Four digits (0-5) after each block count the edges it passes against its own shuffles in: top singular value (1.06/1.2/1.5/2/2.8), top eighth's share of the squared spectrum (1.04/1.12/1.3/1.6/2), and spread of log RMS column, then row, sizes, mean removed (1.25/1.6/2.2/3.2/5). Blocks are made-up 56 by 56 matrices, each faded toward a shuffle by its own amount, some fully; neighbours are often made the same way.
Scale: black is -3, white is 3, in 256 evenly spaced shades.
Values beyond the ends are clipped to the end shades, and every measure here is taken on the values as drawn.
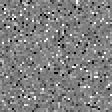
0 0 0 0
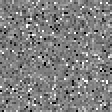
0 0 0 0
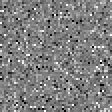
0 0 0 0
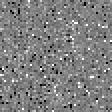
0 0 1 0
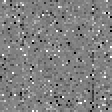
1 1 0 0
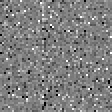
0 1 0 0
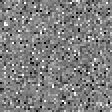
0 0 0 0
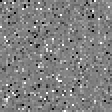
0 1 0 0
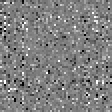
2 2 2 1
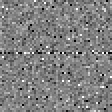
2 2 0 1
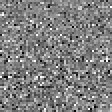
1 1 0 2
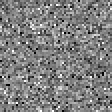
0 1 0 2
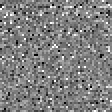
1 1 0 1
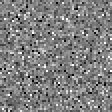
0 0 0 1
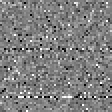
2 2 0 2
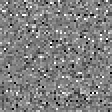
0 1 0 1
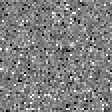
1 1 0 1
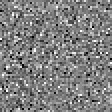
0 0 0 1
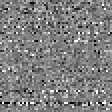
2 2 0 3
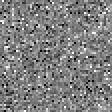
0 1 1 0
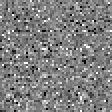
3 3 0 1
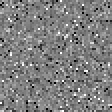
2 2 0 0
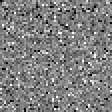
1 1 0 0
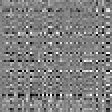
4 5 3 4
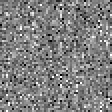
1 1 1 0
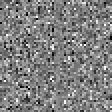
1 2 3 0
